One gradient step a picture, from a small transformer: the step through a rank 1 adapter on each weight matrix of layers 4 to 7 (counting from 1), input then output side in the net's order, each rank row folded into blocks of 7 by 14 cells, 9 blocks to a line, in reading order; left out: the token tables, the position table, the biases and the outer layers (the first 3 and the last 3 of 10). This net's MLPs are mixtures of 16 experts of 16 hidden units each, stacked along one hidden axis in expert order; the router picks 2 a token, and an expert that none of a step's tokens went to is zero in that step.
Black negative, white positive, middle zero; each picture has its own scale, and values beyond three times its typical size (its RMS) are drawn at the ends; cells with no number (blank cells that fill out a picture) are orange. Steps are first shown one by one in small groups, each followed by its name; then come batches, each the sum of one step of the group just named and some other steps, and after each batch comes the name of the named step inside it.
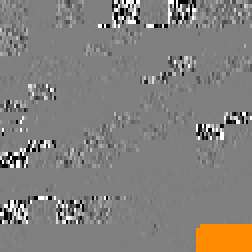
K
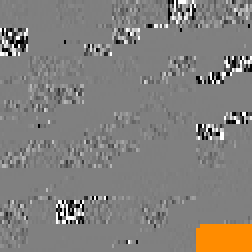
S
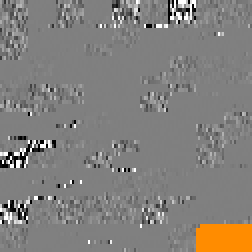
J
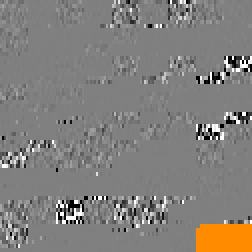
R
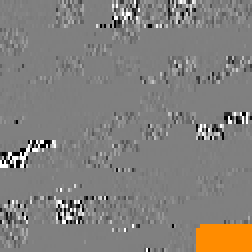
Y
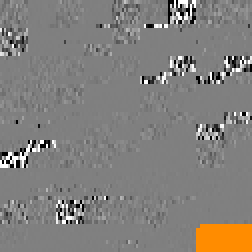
S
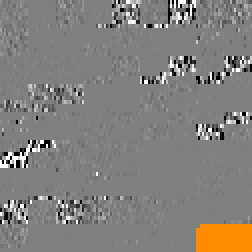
K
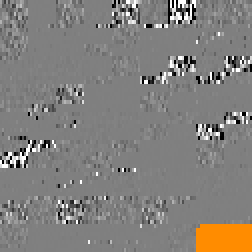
J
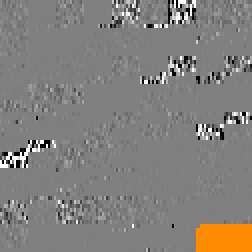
Y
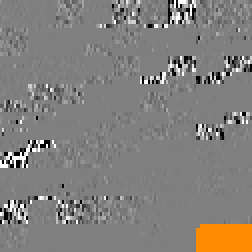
K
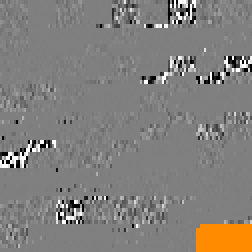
R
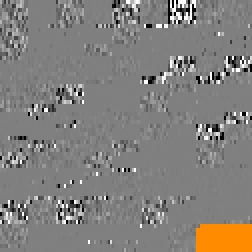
J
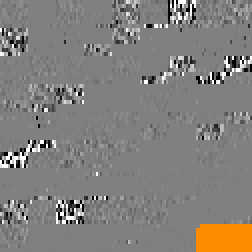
S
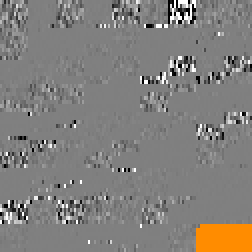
J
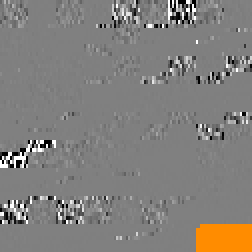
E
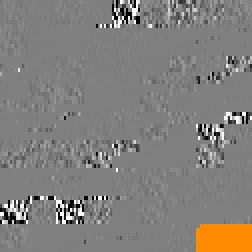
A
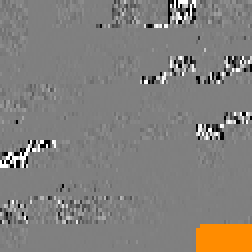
A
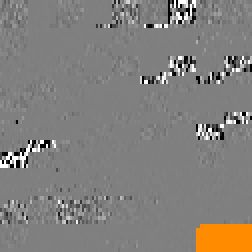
A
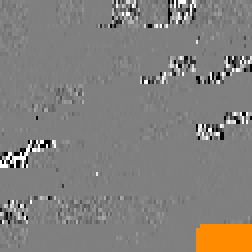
E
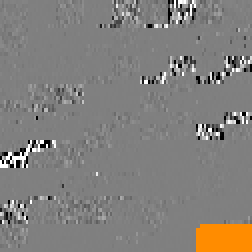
E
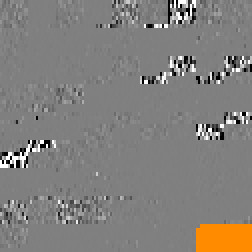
A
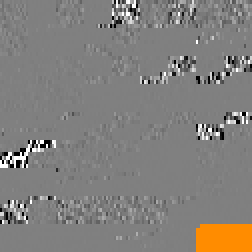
E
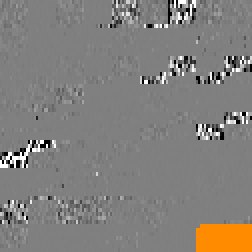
E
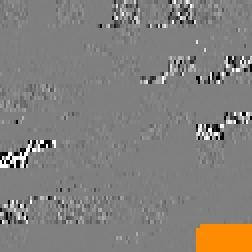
E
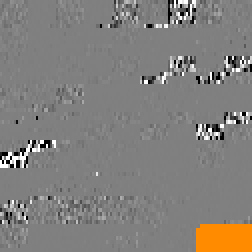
E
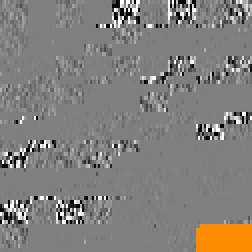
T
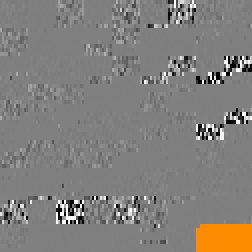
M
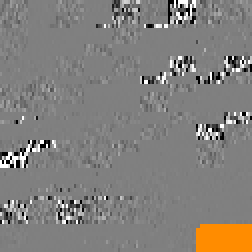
T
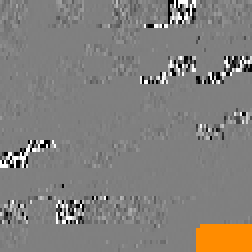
M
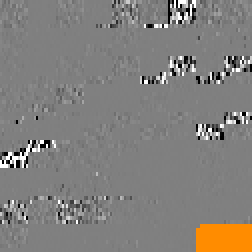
T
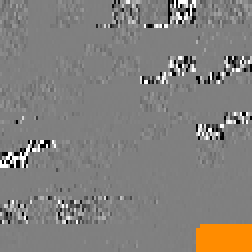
T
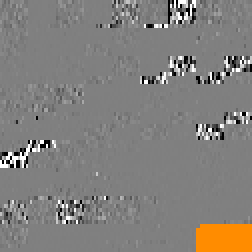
M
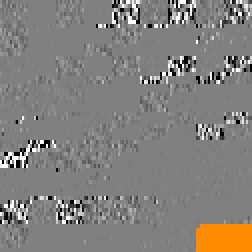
T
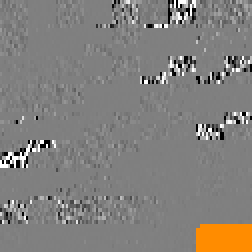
T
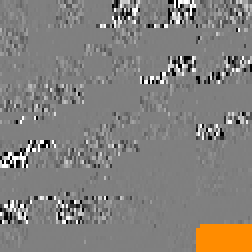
T
